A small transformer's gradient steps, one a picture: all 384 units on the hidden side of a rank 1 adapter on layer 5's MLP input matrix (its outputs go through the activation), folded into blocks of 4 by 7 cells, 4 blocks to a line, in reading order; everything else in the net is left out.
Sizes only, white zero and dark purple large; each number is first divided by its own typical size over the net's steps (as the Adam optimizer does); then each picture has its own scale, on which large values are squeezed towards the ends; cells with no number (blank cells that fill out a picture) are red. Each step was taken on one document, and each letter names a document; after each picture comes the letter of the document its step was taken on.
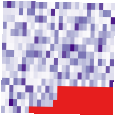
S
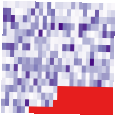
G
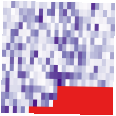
S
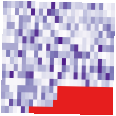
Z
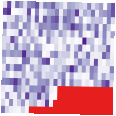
Z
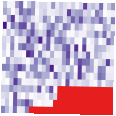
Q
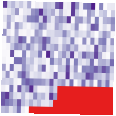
S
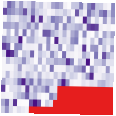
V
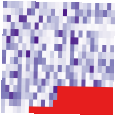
S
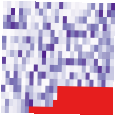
Q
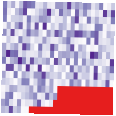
G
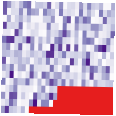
V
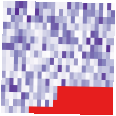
Z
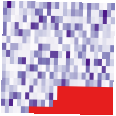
V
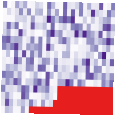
Q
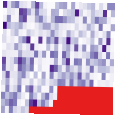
V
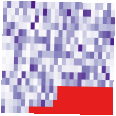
Z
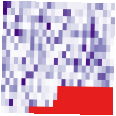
V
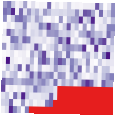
Q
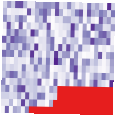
Z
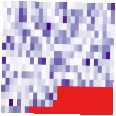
V
